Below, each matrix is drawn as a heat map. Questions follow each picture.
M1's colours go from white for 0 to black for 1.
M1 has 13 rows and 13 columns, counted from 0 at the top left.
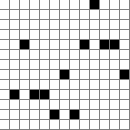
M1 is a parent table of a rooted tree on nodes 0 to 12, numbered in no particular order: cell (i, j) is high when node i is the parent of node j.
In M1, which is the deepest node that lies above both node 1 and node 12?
9
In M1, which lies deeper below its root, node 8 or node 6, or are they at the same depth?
node 6
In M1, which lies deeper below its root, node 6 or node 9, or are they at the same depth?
node 6
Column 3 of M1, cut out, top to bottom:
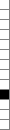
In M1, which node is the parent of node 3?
9
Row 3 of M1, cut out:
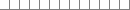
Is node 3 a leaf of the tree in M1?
yes
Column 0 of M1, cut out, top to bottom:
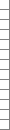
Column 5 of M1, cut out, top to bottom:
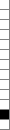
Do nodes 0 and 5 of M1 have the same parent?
no
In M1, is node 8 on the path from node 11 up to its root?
no
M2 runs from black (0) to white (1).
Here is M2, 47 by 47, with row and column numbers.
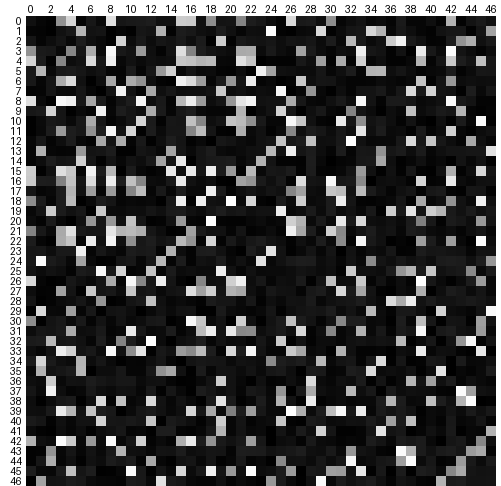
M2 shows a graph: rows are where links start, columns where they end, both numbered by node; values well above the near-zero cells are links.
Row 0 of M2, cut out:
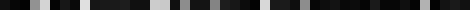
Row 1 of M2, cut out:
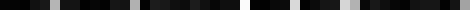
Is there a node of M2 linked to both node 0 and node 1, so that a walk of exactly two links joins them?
no
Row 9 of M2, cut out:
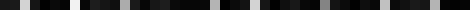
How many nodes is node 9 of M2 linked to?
8
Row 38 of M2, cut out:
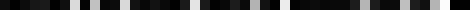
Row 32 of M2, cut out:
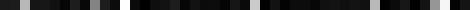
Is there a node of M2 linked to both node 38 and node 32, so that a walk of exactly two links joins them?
yes
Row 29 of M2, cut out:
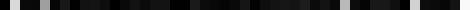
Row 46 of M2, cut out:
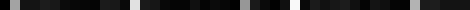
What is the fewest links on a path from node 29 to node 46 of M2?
1
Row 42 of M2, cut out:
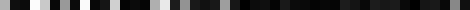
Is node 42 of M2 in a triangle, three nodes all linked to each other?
yes
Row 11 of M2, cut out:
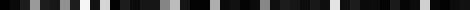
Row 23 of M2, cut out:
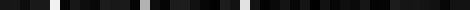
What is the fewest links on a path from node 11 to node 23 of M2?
4
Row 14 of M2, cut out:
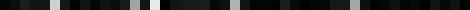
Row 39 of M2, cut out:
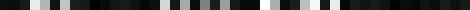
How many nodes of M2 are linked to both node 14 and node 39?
0
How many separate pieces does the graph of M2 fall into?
1
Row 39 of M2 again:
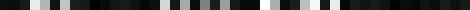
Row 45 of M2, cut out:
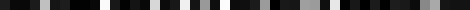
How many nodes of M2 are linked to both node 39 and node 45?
8
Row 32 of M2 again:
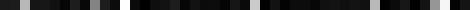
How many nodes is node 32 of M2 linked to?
7
